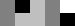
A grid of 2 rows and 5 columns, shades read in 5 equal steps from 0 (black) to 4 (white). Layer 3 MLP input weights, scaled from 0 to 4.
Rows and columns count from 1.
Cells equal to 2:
4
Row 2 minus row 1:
0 3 0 0 -4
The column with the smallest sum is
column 2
